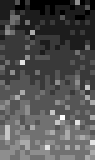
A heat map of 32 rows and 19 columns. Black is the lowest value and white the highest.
Stripes: none. Average level on the scale: 30%. Slope: up to the bottom. Grain: fine.
